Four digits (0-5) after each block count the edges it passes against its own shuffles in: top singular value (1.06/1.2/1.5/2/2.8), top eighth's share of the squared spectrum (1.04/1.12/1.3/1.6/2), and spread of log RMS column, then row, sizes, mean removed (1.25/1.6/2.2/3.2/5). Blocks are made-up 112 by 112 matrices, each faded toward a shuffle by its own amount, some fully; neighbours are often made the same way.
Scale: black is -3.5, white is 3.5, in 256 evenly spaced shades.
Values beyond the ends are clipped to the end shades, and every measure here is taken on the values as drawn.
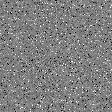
2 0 0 0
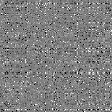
5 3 2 2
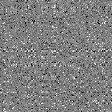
4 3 2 2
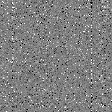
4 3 2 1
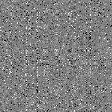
4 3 2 1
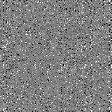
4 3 2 1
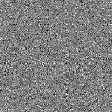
4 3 2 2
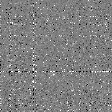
3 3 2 2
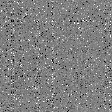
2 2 2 1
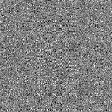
4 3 2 2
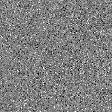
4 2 1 1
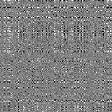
5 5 3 4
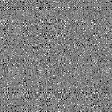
5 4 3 3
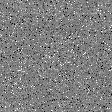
1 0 0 0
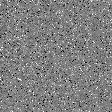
2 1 0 0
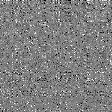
4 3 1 2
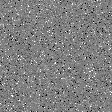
0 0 0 0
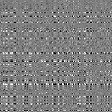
5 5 3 4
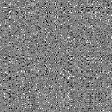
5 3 3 2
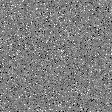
0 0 0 0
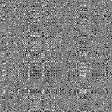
5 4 3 3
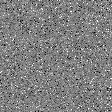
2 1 0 0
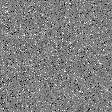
2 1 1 0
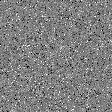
0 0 0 0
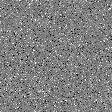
0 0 0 0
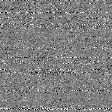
2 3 0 4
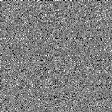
4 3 2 2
